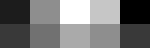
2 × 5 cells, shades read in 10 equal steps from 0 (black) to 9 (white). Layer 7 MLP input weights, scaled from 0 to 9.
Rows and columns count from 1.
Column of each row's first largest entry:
3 3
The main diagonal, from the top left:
1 4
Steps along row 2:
up up down down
